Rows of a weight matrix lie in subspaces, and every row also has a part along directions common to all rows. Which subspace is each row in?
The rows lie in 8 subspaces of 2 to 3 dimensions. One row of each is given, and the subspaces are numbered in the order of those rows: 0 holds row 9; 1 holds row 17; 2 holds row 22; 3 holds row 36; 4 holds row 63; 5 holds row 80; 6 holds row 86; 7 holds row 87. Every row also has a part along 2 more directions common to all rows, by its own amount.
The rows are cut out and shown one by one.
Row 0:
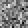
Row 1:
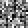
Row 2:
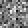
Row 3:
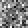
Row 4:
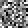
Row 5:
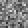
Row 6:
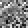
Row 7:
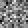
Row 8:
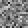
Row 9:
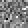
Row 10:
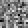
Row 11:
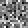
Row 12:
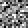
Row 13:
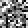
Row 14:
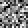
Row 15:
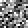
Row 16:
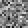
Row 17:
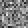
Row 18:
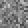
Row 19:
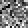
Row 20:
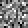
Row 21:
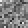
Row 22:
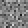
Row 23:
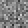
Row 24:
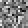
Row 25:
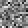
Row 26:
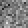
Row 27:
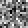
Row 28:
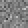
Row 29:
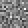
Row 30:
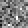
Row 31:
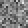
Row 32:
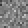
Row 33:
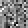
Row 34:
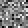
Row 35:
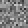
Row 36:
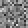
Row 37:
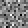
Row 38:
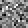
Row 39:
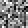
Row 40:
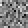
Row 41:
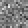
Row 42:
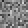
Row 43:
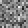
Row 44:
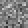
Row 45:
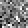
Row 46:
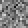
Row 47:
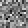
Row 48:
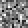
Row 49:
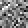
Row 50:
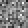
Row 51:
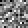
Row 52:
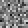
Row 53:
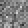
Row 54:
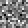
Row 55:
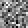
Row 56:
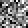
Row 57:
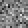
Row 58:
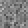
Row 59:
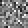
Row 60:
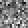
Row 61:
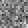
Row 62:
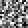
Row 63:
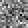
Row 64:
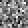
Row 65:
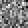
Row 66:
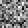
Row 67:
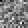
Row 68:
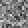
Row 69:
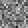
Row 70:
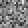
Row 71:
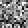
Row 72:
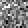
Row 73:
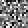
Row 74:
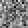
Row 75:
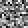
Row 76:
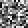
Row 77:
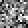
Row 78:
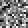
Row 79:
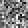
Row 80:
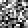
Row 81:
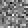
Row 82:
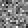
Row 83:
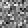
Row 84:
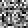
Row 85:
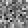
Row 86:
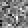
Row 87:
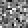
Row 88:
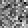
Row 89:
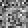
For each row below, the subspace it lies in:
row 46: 7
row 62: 4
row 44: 5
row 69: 4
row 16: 1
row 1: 0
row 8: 1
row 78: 2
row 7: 0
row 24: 6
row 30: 6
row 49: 7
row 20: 5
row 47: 0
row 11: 2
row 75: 1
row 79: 4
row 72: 3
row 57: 4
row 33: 3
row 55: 4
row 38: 7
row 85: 0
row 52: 2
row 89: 1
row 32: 5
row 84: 1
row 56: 0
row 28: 0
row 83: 3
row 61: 4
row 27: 7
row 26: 3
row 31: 0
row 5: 5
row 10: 2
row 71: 6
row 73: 2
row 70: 3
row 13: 0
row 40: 5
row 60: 6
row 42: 2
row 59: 5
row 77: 4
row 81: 1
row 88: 4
